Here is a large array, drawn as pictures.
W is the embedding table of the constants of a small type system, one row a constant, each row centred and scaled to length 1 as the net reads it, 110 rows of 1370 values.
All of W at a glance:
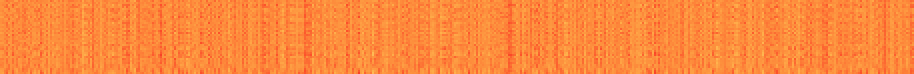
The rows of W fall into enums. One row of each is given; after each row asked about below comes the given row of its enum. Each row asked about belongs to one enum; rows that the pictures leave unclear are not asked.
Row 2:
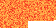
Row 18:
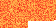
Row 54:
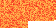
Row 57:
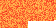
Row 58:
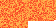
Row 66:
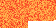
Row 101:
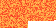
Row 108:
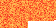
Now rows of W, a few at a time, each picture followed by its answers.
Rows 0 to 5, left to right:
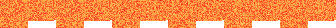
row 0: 58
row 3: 54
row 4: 18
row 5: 57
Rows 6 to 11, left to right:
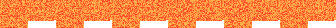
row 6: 101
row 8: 101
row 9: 58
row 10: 58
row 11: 57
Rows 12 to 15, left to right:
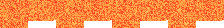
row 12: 66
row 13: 18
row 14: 54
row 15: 18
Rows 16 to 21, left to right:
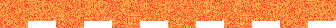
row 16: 2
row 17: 66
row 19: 57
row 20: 18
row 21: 2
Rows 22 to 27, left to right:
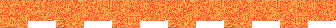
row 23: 58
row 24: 18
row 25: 58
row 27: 18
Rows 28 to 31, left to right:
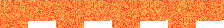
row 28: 54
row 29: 66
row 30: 66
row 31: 18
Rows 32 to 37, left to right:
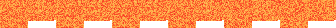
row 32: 57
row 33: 101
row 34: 101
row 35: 57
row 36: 66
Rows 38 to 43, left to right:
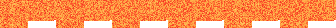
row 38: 108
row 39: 66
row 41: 58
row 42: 18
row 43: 58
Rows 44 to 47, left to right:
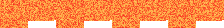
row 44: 54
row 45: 66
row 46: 101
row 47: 101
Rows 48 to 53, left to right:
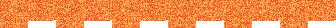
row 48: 18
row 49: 58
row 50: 18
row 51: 101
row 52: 57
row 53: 108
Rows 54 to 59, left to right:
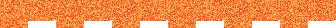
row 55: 101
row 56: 58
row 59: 18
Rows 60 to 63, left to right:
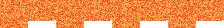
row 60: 54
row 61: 57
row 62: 108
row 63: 101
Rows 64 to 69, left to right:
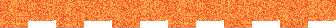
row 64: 18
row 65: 108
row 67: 18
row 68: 54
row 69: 66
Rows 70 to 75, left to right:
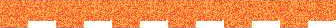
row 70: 101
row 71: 57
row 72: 57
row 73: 57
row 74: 2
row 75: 18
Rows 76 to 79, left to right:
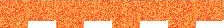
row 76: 58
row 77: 57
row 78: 108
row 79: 58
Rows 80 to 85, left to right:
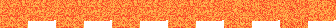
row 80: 101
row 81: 101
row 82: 101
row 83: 101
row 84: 18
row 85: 66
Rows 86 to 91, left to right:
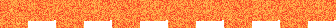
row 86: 18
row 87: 57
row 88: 66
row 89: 57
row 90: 66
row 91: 57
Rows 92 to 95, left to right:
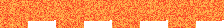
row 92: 108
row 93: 66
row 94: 57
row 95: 101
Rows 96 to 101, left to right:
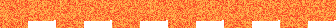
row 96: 66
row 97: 54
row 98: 57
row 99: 66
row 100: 54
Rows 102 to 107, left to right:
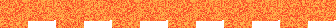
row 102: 58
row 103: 66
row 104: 58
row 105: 58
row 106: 58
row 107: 101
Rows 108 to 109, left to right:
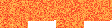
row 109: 58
